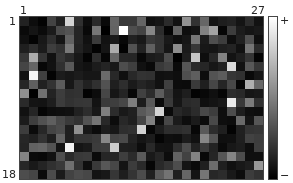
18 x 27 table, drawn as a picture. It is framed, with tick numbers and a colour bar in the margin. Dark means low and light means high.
Overall the values sit about 20% of the way up the scale. The values are skewed, with a long tail toward high values. There are no regular stripes. No overall slope runs across the table. The grain is fine, like static.
